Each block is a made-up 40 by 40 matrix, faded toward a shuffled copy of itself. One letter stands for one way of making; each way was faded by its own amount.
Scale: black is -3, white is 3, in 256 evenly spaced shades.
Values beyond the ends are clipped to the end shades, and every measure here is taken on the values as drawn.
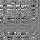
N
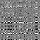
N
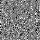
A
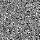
A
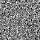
A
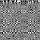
N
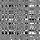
N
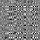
N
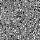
A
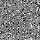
A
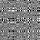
N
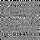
N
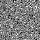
A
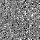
A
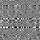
N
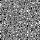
A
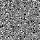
A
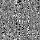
A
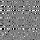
N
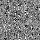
A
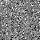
A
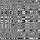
N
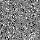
A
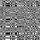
N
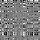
N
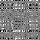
N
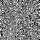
A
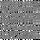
N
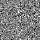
A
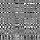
N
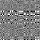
N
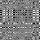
N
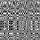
N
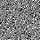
A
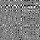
N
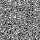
A
